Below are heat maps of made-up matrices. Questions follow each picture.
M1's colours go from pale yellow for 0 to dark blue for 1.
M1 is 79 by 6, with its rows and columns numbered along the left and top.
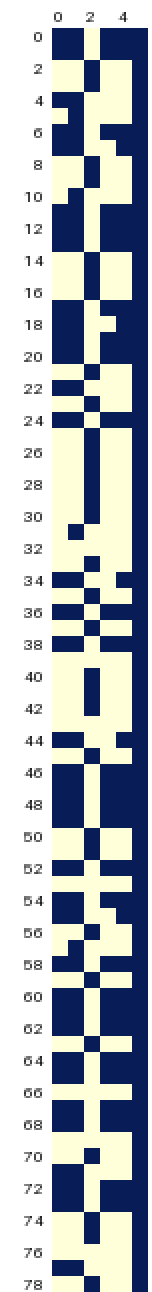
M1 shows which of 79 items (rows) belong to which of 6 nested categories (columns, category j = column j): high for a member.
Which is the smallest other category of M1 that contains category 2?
5
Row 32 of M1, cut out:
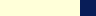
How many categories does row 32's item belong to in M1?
1
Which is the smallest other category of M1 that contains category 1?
5
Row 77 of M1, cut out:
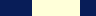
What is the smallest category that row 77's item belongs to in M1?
0
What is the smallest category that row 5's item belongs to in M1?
1
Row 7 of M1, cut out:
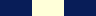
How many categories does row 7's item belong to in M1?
4
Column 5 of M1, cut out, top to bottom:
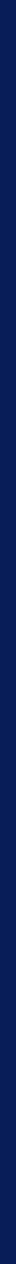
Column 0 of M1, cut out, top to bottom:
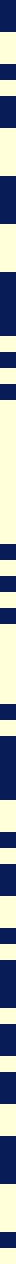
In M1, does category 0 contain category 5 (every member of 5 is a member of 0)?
no
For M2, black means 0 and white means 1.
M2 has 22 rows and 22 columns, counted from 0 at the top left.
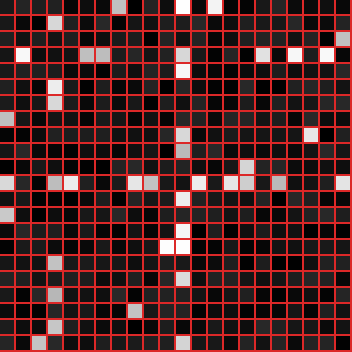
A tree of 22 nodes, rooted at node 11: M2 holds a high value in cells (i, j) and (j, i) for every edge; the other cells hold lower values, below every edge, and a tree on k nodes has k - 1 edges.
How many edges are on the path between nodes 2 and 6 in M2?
4
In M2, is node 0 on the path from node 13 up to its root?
yes
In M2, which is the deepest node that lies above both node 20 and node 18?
3
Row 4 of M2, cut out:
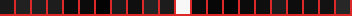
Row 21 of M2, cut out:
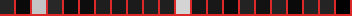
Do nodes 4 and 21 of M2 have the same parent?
yes
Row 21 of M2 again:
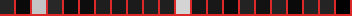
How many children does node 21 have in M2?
1
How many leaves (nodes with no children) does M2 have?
16
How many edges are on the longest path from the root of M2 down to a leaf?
2
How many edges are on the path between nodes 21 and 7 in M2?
3
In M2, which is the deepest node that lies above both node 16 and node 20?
3
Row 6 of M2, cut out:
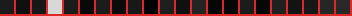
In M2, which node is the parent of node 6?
3
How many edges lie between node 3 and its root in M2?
1
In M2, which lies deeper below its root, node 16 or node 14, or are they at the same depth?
node 16
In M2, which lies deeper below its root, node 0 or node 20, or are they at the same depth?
node 20
